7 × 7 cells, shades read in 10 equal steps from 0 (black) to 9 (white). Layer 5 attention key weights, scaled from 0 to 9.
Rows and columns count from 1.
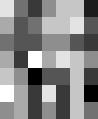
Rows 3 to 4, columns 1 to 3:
4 3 3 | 6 2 9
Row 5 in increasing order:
0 2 3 3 5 7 7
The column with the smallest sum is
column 7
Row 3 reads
4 3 3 5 5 3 2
